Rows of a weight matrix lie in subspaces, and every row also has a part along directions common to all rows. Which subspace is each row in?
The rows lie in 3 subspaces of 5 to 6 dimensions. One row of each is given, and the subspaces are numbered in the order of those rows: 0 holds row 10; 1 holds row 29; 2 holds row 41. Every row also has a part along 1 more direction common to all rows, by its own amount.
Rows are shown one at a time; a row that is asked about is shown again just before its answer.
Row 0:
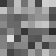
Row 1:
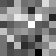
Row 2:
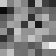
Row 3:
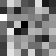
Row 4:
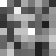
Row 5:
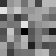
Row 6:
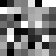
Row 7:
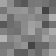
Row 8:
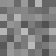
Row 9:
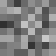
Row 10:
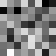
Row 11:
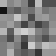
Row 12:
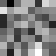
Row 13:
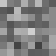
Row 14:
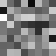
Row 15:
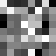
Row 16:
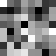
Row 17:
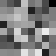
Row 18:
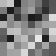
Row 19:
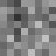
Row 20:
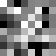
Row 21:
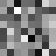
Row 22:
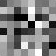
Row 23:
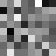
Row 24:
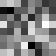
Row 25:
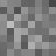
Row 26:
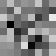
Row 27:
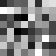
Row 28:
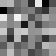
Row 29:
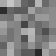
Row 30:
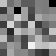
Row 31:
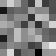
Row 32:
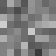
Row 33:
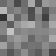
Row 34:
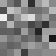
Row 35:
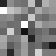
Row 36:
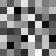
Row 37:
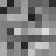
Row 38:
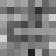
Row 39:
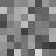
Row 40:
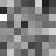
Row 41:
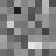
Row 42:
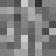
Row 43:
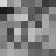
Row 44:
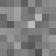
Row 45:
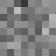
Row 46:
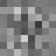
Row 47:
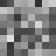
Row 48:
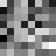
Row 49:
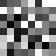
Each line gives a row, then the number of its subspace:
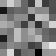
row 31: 1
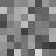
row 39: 1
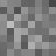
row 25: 2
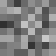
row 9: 2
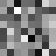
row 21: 0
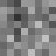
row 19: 1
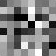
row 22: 0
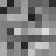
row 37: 1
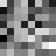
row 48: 1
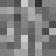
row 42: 0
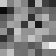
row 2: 1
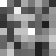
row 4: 2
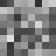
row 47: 0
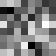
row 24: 1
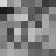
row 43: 1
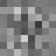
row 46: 0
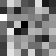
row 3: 2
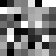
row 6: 0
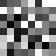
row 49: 2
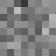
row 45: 0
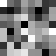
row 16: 1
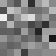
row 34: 0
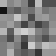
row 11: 1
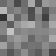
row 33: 0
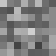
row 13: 2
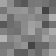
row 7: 2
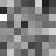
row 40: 2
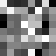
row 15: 2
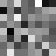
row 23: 0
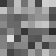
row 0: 0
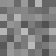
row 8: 1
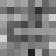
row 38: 2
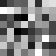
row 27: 0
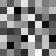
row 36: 0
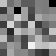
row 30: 2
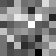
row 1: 0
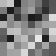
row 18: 0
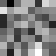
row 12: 1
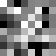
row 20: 2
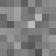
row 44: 0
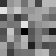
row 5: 1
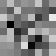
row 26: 2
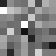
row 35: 1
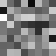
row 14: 0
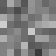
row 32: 1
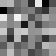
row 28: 2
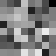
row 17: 1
